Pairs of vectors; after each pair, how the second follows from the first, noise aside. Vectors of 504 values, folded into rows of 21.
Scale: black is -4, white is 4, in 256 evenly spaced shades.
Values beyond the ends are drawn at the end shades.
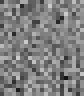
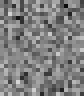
reversed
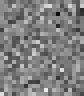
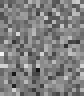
wrapped around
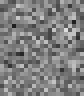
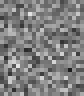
reversed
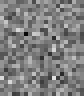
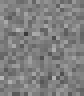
shrunk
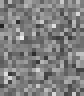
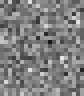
reversed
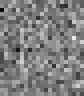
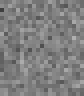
shrunk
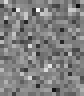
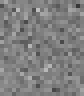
shrunk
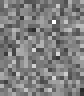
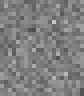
shrunk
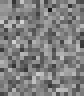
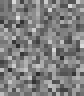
negated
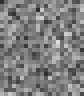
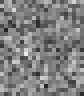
reversed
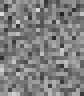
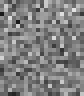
negated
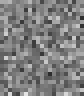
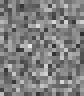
wrapped around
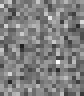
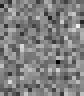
negated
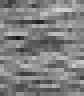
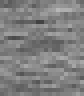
shrunk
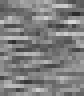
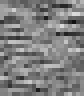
negated
